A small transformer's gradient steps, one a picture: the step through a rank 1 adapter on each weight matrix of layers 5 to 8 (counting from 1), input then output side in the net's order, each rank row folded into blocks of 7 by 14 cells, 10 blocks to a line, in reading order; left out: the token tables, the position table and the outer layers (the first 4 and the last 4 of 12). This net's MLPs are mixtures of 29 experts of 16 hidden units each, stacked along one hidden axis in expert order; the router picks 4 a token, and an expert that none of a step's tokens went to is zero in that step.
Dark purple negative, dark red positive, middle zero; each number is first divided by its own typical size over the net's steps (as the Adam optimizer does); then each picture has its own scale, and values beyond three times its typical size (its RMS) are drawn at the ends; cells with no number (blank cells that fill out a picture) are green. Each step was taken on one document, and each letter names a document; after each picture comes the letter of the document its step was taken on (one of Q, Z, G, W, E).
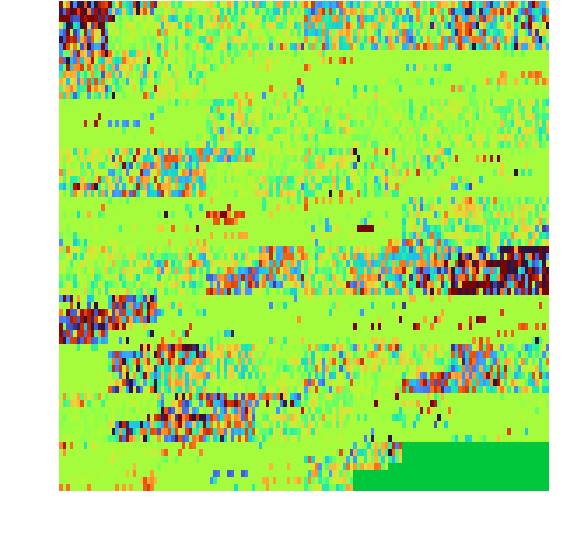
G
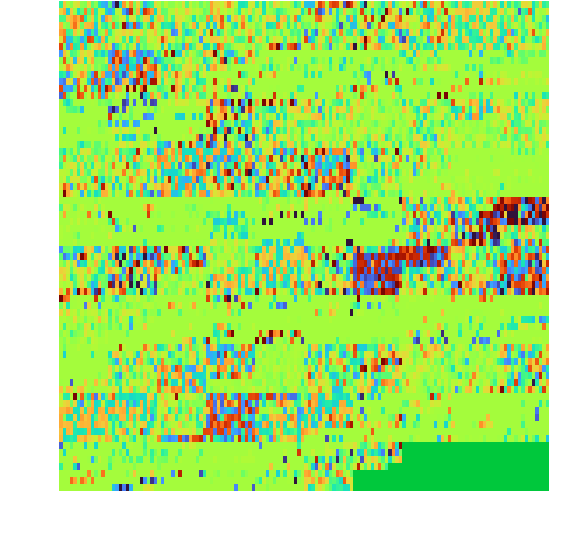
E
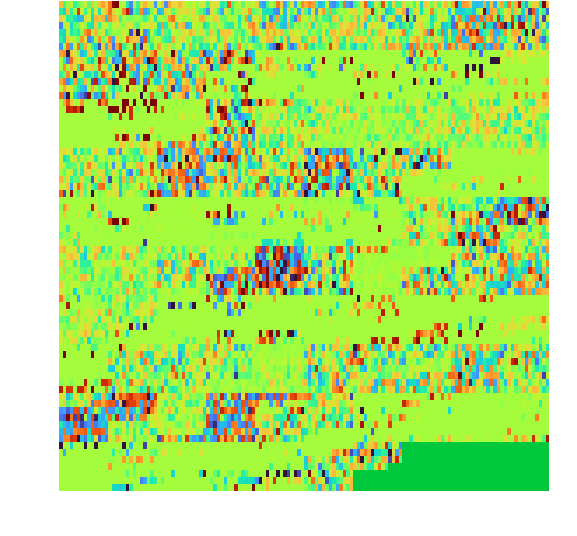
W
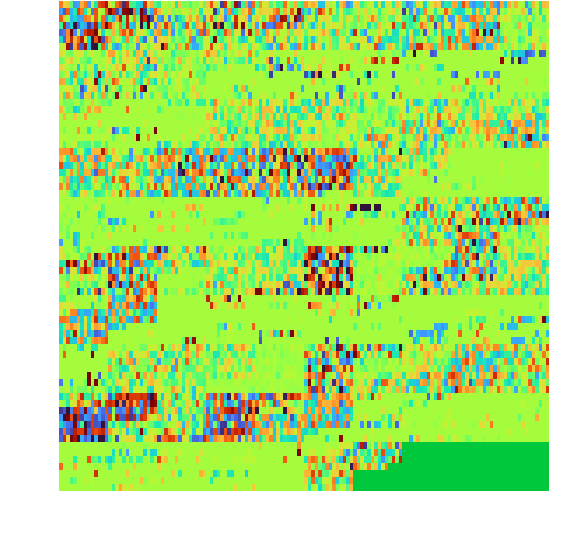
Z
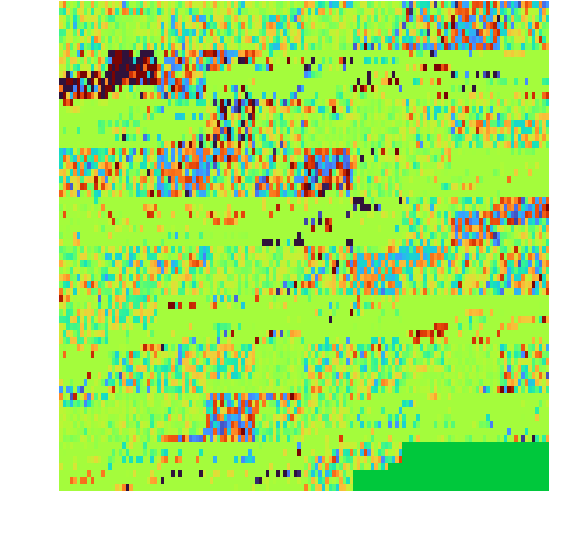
E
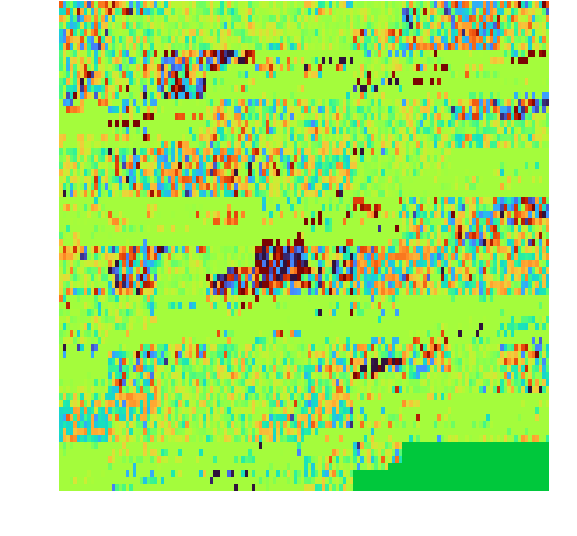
W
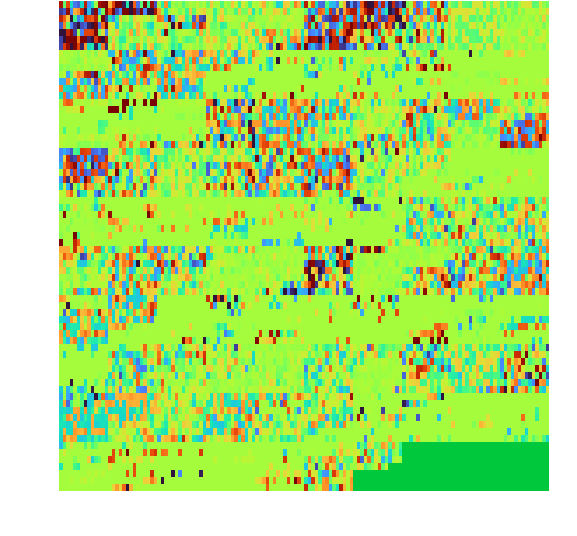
E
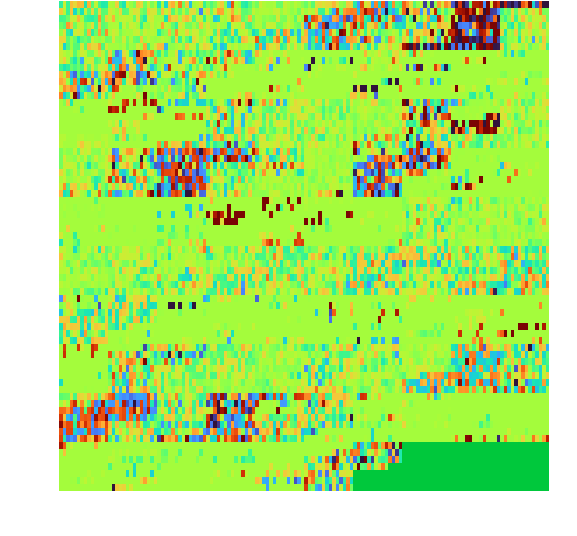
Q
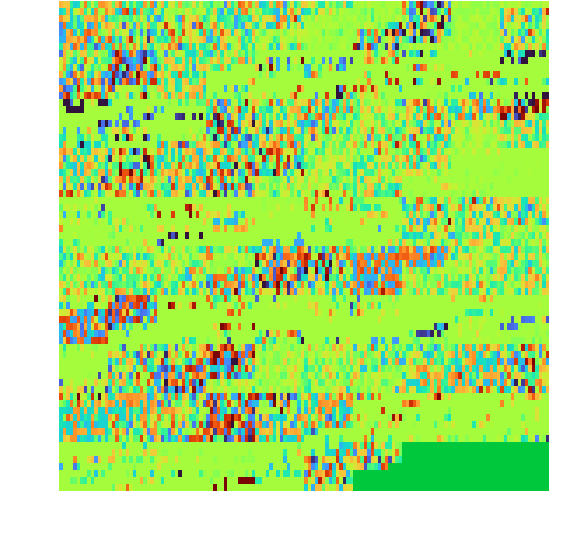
Z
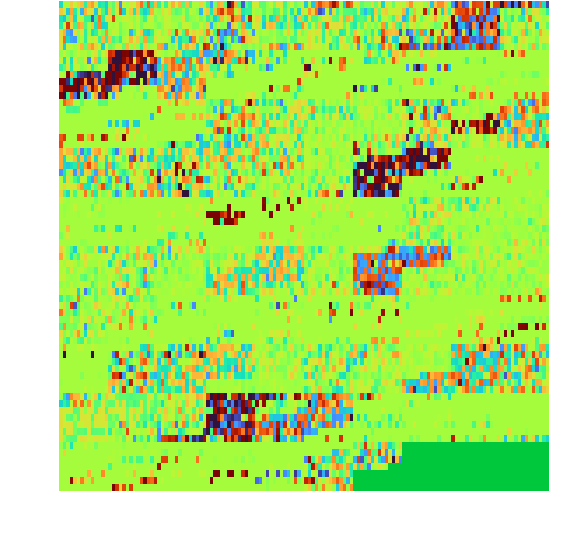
Q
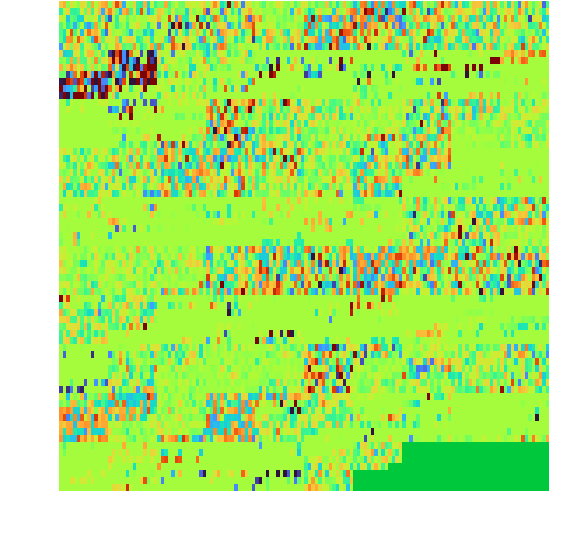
W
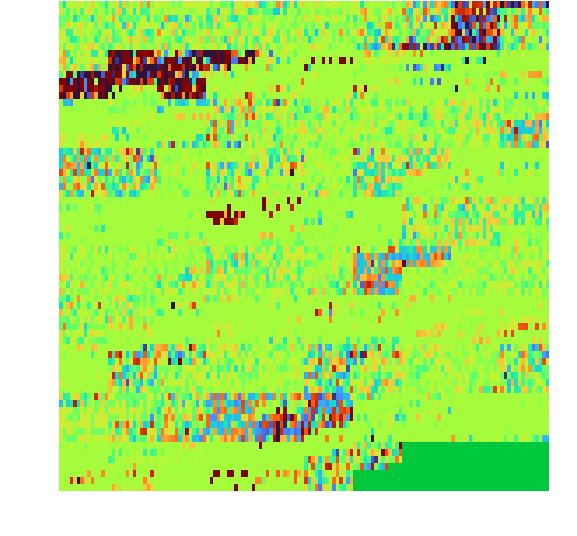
Q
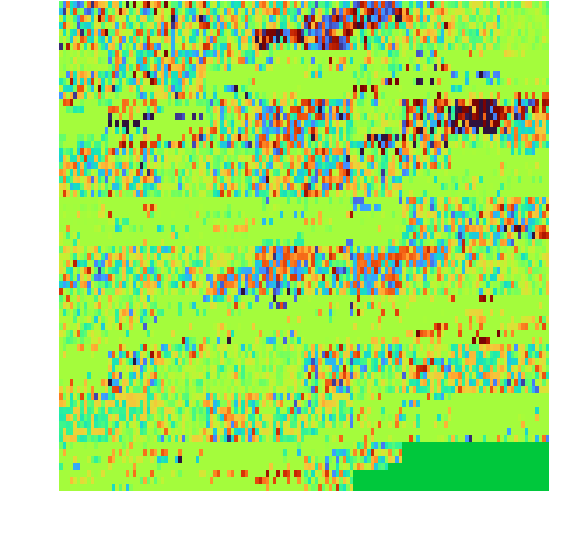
E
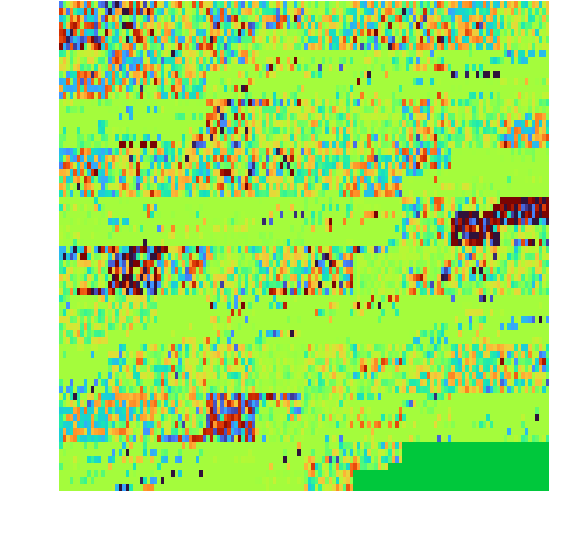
E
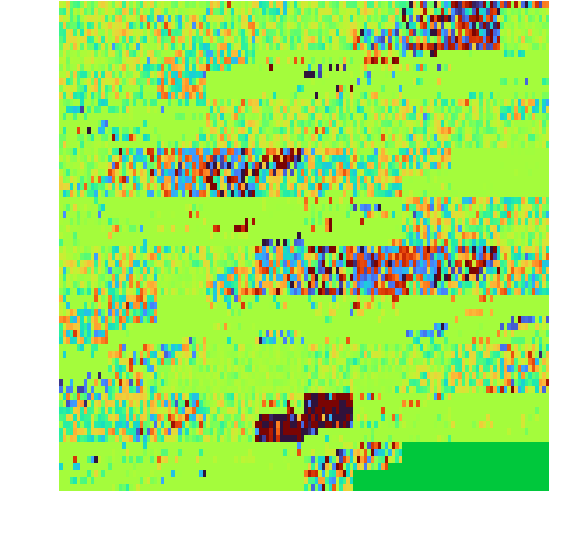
Z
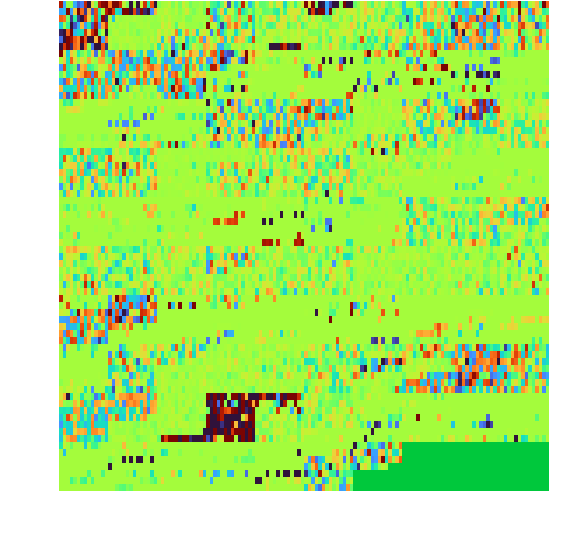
W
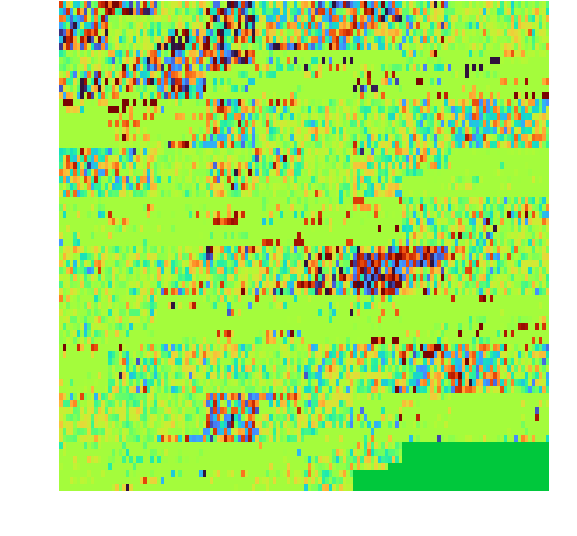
W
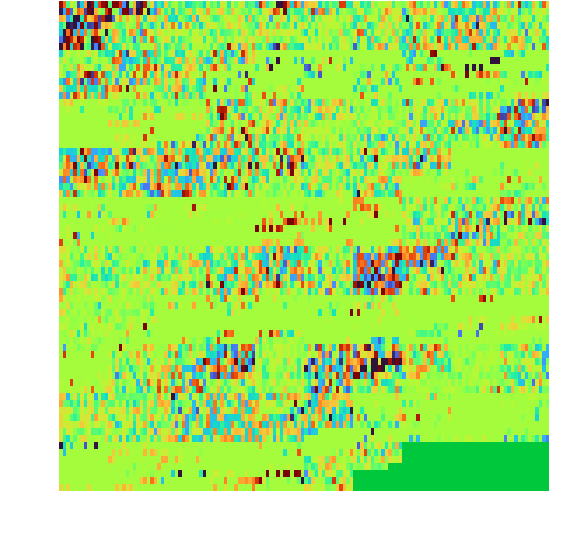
W
